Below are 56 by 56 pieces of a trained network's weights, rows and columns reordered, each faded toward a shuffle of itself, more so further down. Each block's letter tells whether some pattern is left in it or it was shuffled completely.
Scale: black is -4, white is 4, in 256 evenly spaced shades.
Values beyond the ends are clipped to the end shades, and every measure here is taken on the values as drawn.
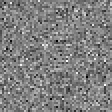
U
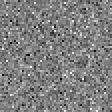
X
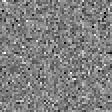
U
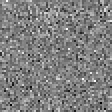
U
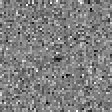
U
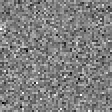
X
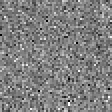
U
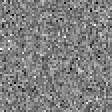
U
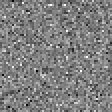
X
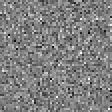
U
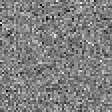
U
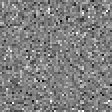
U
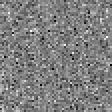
U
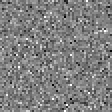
X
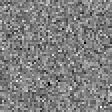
X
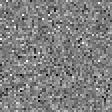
U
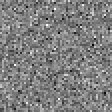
X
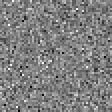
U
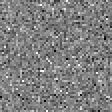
X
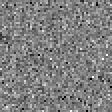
X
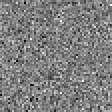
X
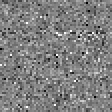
U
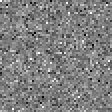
X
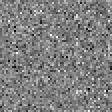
X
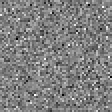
X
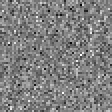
X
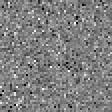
X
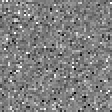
X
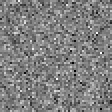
U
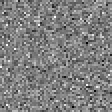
U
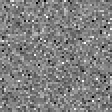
X
